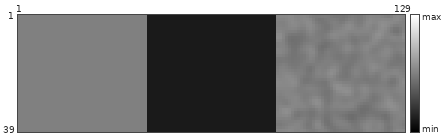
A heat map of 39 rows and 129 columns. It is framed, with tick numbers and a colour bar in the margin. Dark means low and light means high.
The table splits into one row of 3 panels. Panel 1,1: middling, flat. Panel 1,2: very low, flat. Panel 1,3: middling, blotchy, faint in contrast.
